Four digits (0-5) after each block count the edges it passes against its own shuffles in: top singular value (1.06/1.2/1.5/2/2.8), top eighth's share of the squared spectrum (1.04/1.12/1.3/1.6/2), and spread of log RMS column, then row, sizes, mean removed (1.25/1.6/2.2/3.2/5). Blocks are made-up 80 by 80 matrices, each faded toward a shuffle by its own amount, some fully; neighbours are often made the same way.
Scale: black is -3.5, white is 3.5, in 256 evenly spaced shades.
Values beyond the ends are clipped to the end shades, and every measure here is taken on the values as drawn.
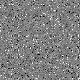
4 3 1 1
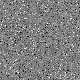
1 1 0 0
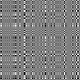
5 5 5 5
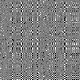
5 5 4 3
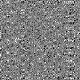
4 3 2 1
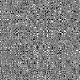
4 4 3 2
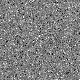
0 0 0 0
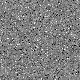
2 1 0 0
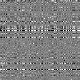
5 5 2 4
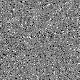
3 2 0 1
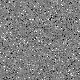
2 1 0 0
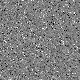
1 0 0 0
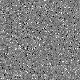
3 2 0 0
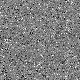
1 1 0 0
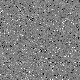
2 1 0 0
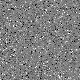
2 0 0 0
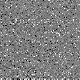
3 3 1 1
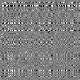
5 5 3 4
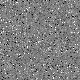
1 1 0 0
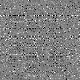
4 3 1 2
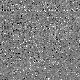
3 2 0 1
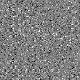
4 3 1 1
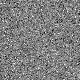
0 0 0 0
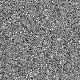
0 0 0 0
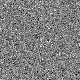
0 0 0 0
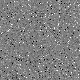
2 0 0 0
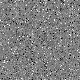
2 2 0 0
